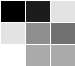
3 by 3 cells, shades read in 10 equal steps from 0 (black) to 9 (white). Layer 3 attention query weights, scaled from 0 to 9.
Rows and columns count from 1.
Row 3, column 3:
6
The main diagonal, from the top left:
0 5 6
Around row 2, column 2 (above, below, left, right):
1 6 8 4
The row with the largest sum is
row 3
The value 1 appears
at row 1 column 2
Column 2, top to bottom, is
1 5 6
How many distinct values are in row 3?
2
